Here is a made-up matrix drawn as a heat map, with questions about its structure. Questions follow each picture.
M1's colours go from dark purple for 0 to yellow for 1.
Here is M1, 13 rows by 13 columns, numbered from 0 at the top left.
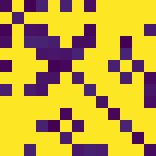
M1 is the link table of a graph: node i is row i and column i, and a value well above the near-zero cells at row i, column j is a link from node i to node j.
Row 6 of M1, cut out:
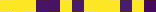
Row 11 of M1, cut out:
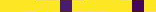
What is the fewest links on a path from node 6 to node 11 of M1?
1
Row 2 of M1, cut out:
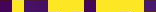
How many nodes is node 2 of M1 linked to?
8
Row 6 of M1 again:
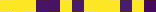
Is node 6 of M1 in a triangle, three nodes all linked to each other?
yes
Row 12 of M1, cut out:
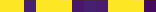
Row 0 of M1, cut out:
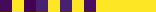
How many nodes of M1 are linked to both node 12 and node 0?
5
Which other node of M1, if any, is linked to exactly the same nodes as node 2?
node 7
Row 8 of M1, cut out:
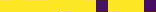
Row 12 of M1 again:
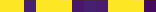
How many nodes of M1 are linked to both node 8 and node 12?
8
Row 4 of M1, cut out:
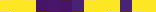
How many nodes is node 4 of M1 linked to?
8
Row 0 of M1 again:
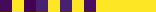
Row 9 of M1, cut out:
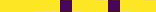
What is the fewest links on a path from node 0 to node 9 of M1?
1
